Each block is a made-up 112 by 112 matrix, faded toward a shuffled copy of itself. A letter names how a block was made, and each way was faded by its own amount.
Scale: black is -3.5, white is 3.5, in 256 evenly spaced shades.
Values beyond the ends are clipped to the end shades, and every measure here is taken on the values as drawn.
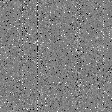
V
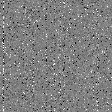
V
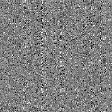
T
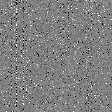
V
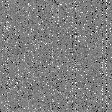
V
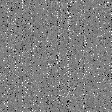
V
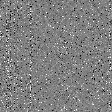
V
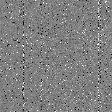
V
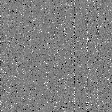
V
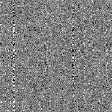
T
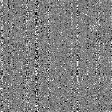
T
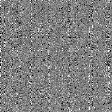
T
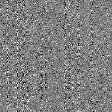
T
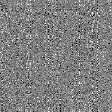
T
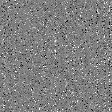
V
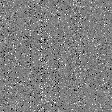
V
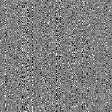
T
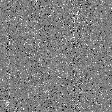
V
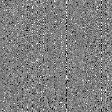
T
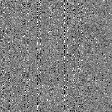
T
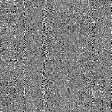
T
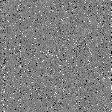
V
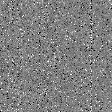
V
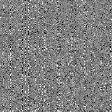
T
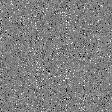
V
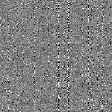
T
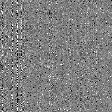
T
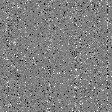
V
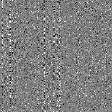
T
